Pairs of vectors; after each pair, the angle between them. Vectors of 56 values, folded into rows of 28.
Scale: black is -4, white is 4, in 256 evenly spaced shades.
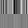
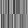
partly aligned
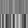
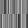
partly opposed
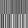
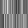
partly aligned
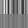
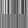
nearly parallel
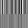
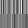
nearly opposite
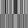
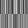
nearly opposite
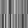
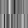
nearly opposite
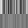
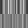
nearly opposite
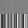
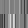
orthogonal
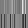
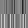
nearly opposite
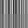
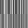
nearly parallel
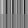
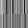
nearly parallel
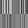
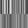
nearly parallel
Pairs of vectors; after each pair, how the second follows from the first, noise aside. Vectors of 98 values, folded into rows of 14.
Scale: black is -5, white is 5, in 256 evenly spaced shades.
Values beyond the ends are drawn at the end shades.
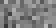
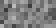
shuffled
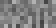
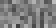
copied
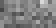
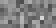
shuffled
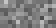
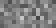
shuffled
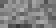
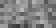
copied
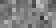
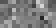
copied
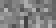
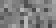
negated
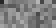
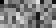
scaled up
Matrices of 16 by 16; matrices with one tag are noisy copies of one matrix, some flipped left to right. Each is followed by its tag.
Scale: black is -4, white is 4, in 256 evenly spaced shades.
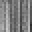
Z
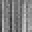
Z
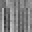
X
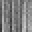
Z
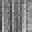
Z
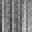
Z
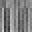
X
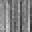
Z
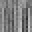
X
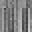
X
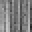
Z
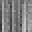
Z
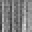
Z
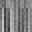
X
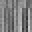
X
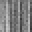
Z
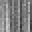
Z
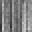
Z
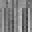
X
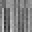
X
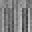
X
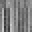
X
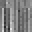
X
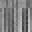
X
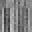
X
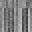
X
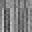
X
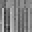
X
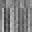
X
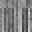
X
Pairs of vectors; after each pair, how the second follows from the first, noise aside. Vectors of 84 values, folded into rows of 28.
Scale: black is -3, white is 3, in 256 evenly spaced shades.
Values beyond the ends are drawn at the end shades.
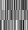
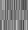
shrunk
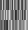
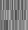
shrunk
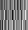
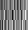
copied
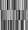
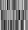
copied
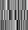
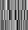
copied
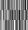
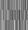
shrunk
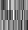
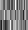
wrapped around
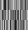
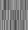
shrunk
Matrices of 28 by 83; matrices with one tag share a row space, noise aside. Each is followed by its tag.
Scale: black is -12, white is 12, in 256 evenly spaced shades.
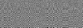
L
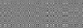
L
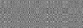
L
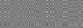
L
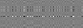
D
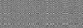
L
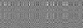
L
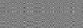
D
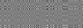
L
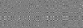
L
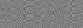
D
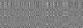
L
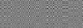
L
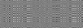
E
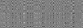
D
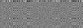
E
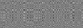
D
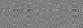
E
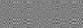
E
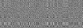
L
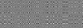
L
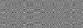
D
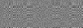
E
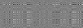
E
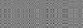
L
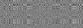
E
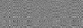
E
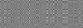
L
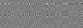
L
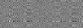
E
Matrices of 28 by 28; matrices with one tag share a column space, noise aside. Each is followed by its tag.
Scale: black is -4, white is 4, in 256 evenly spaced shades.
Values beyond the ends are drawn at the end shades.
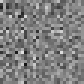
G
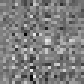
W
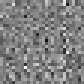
W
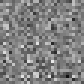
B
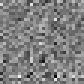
B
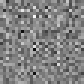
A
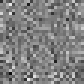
B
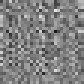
A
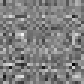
W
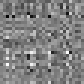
G
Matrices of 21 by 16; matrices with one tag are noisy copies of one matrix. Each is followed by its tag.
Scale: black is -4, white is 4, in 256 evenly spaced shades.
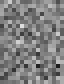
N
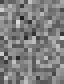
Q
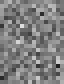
N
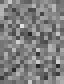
N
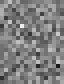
N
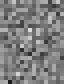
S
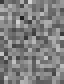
Q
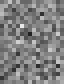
N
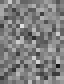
N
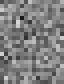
Q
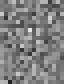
S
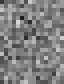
Q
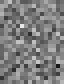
N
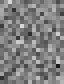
N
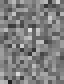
S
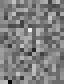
S
